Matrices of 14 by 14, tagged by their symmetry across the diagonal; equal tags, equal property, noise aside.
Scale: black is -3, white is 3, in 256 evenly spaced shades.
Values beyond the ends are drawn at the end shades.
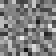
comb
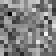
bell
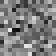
bell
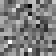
bell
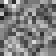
comb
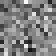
bell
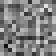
comb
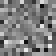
comb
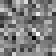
comb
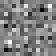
comb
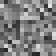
comb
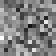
bell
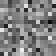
comb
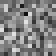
bell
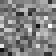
bell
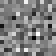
comb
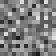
comb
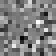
comb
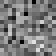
bell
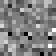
bell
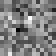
comb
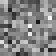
bell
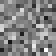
bell
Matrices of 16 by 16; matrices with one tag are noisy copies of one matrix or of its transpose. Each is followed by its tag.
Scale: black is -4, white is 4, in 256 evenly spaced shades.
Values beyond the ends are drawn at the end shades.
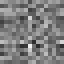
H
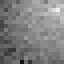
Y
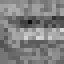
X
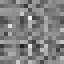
H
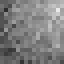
Y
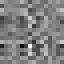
H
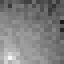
Y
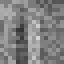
X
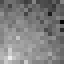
Y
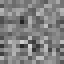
H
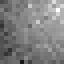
Y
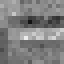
X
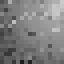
Y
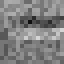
X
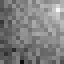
Y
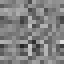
H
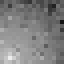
Y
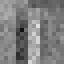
X
